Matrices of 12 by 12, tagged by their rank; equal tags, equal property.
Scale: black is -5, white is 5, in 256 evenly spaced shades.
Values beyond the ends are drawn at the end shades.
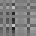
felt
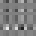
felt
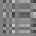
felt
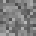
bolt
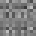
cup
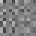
cup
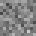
bolt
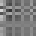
felt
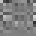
cup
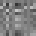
cup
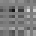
felt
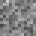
bolt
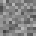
bolt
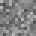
bolt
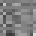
cup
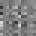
cup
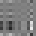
felt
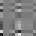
felt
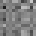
cup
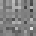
cup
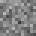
bolt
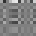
felt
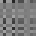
felt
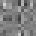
cup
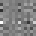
cup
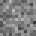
bolt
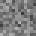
bolt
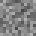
bolt
